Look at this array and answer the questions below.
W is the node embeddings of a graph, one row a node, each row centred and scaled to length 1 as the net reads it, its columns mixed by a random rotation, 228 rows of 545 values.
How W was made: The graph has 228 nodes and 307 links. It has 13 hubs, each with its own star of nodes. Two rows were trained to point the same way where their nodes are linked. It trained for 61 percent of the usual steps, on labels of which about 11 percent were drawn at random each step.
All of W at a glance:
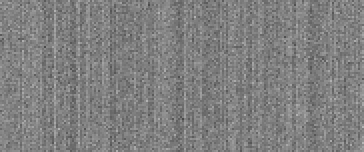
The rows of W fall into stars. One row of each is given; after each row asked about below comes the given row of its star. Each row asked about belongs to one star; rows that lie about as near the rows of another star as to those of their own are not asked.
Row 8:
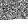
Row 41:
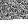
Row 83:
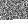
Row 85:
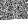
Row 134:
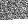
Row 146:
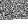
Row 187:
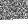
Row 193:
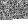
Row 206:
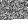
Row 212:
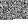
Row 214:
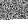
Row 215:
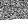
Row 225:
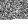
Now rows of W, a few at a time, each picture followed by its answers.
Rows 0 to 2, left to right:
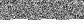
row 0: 214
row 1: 134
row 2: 214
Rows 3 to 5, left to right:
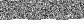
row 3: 83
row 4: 193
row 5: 83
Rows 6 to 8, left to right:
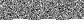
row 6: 212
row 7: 212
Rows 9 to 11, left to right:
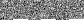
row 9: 193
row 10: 83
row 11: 146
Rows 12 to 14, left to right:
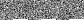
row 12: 206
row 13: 215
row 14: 134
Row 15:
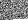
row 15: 146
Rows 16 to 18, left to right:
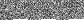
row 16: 146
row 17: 187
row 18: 134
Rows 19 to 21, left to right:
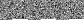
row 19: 206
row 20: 134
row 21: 187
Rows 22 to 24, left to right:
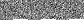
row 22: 41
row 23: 225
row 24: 187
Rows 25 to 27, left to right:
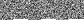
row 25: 187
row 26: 146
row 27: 83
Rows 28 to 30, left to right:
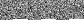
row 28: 214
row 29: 146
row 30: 193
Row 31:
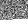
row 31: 134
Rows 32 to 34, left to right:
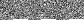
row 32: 215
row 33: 83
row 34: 146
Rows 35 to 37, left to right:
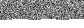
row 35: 212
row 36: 85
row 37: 83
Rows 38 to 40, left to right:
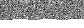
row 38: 206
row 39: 214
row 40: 225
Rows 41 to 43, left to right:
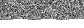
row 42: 41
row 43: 215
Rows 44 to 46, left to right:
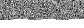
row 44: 146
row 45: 187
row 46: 212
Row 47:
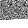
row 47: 134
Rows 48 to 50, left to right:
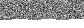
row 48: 206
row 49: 41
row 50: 214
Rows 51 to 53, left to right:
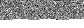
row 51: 85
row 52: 214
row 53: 134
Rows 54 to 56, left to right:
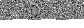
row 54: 83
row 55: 193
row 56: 214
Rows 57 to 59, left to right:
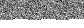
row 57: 225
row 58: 187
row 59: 134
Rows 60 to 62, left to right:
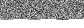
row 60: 85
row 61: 225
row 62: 134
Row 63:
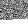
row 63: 193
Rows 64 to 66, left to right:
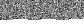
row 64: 193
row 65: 41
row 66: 85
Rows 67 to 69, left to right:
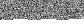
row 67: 193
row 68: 146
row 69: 134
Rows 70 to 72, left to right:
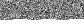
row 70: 8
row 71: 214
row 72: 83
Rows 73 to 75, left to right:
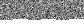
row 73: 41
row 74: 146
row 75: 187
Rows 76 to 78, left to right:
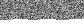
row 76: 85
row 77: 41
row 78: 8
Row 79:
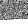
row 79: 8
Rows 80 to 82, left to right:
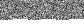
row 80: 193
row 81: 206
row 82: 134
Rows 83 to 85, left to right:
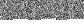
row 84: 146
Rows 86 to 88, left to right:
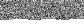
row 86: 85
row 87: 193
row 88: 193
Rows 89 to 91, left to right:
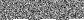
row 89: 187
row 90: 225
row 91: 146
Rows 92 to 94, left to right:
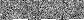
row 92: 225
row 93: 134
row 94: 212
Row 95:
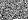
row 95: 212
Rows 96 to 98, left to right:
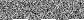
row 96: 206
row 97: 187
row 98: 212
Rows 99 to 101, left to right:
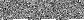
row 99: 225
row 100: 193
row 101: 146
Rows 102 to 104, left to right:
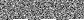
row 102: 206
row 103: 134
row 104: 215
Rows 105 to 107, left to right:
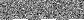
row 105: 225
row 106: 215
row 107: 83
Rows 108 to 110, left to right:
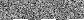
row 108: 8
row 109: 146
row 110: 206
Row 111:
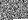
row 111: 215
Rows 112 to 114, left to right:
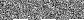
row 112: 215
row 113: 83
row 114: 187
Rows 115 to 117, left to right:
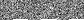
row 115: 212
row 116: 83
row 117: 225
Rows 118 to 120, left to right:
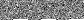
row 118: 206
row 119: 193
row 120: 225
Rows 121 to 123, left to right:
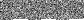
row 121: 146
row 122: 8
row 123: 187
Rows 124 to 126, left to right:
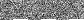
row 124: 146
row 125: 193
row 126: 187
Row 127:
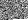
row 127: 206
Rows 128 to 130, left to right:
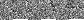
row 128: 214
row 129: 193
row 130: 225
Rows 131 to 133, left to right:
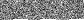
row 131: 41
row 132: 225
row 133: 225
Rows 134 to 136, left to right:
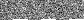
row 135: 225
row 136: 41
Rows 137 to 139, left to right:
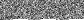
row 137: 146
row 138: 225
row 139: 83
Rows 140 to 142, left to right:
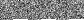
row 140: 193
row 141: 8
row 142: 212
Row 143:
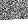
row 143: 85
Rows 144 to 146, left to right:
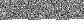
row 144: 187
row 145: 215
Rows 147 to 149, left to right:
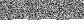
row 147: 206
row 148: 187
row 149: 8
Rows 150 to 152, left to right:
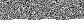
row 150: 134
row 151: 8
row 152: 193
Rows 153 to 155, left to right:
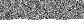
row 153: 146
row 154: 214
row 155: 225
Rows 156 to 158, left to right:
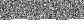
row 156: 85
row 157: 83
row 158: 187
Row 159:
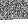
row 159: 8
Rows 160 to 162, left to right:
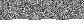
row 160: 212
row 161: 41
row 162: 212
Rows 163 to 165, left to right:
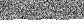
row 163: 83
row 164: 83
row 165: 134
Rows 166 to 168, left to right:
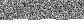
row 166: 193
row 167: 41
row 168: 206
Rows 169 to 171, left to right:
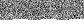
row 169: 8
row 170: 134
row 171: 215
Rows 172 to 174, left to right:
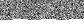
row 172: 83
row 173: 215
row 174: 214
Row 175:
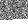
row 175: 134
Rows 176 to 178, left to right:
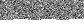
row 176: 8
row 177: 187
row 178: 225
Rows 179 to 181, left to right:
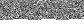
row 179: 206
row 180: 215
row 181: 206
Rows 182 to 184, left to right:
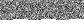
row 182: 206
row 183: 134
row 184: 41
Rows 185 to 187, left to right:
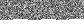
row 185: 187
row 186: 134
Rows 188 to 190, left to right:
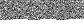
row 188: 206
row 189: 214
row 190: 41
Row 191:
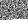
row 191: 85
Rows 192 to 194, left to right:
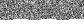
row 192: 8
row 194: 193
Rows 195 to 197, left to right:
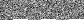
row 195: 146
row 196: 85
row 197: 83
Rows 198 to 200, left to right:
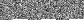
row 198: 214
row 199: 187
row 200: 215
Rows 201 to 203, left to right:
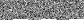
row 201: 206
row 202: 214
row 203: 8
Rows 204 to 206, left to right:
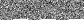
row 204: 225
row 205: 206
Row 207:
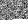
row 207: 212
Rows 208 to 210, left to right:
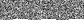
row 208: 214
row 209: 83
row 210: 41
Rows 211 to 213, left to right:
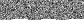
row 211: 225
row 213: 214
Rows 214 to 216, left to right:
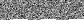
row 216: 193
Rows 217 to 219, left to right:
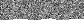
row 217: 85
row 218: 215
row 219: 225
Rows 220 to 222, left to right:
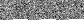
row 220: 193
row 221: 214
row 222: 206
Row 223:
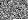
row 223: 215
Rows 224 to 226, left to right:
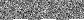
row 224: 225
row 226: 193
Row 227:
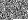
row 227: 187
